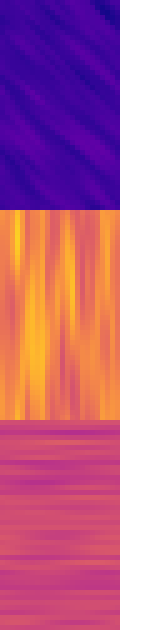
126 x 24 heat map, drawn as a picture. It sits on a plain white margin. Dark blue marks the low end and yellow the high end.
The table splits into 3 rows of 1 panel. Panel 1,1: very low, slanting down to the right, faint in contrast. Panel 2,1: high, streaked downward. Panel 3,1: middling, streaked across, faint in contrast.
